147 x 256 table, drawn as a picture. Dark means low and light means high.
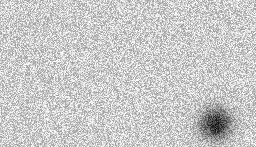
Ninth with the lowest average: bottom right. Average level on the scale: 80%. Stripes: none. Mirror symmetry: none. Dips: one, in the bottom right.
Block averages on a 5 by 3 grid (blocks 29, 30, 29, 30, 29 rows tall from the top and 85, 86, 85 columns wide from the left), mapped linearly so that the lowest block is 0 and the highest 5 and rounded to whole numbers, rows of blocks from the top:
555 | 555 | 555 | 553 | 550
